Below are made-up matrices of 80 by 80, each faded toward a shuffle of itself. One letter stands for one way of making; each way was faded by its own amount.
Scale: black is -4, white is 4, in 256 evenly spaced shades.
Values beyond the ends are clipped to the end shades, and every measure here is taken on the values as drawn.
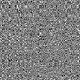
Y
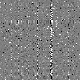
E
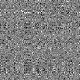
Y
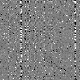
E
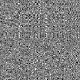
Y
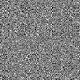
Y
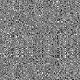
Y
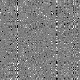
E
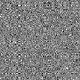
Y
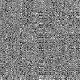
Y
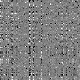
E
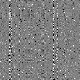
E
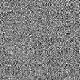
Y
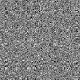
Y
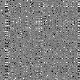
E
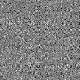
Y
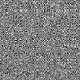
Y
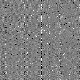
E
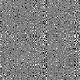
E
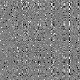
E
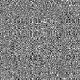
Y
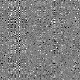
E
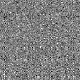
Y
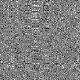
Y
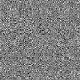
Y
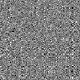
Y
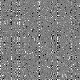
E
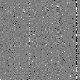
E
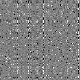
E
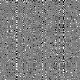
E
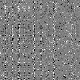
E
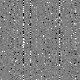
E
